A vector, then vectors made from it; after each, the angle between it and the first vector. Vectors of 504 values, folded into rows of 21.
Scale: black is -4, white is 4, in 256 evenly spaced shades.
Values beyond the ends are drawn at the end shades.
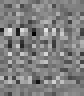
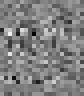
nearly parallel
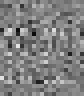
nearly parallel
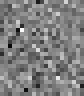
partly aligned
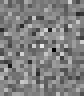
partly aligned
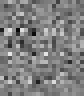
nearly parallel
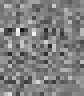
nearly opposite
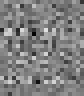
nearly parallel
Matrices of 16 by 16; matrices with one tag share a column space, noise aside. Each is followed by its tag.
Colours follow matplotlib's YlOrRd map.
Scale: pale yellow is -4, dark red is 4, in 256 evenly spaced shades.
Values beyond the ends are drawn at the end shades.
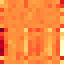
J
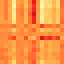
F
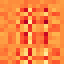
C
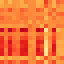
J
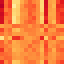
F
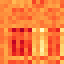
J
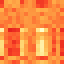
J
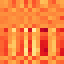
J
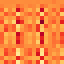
C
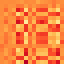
C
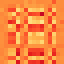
C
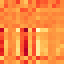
J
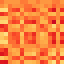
C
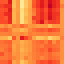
F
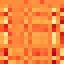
C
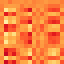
C
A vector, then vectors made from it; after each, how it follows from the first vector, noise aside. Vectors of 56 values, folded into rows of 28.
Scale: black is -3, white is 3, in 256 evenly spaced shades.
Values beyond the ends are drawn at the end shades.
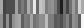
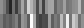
wrapped around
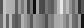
negated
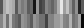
negated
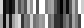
scaled up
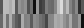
negated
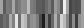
wrapped around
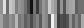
wrapped around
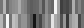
wrapped around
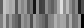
negated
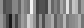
wrapped around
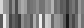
wrapped around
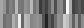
wrapped around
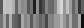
negated
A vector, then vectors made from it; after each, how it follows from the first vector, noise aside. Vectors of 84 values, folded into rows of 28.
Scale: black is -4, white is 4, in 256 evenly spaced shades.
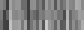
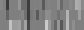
partly zeroed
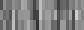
wrapped around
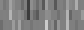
partly zeroed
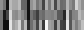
scaled up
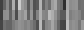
wrapped around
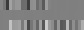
partly zeroed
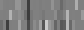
partly zeroed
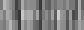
wrapped around
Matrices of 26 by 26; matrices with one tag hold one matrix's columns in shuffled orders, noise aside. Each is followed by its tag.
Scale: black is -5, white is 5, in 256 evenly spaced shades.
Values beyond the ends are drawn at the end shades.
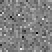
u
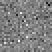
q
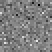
q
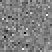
u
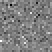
q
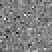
u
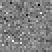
q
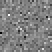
u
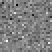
q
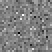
u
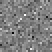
u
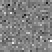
q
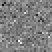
q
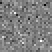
q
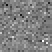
q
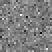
u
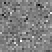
q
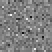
u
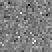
q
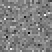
u
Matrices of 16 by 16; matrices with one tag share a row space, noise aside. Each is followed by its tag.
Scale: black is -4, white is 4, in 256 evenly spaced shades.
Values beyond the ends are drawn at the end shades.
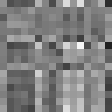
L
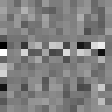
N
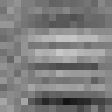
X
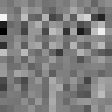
N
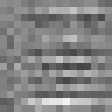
X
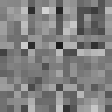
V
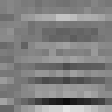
X
